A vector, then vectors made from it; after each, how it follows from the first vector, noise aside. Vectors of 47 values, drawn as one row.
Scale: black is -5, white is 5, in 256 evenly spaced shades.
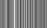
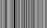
negated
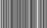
wrapped around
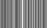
wrapped around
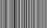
negated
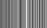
wrapped around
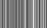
wrapped around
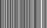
wrapped around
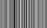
negated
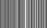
wrapped around
